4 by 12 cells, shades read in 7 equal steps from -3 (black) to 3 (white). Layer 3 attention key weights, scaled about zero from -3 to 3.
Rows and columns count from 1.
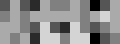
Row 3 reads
1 1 0 -1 2 -1 -2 2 0 -1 0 1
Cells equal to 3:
0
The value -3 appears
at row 1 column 10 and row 4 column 10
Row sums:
-4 10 2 4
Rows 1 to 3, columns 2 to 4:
1 -1 -2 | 1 0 1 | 1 0 -1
